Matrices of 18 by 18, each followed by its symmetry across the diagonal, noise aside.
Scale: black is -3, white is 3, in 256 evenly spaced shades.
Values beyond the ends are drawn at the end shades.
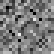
symmetric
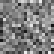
antisymmetric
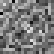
symmetric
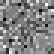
symmetric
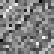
symmetric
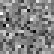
neither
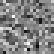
neither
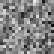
neither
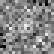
symmetric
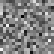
neither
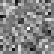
symmetric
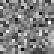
antisymmetric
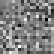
antisymmetric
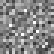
symmetric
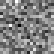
neither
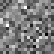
symmetric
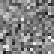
neither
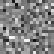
neither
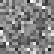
symmetric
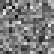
neither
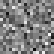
antisymmetric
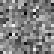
antisymmetric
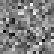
antisymmetric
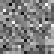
antisymmetric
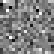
antisymmetric
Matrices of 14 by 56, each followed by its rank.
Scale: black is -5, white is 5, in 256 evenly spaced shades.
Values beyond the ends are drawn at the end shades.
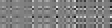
one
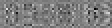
three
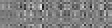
two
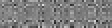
three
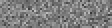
full rank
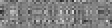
three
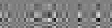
one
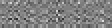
three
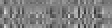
two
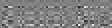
two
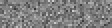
full rank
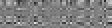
two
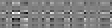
one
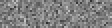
full rank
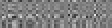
two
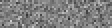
full rank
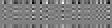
one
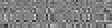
three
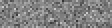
full rank
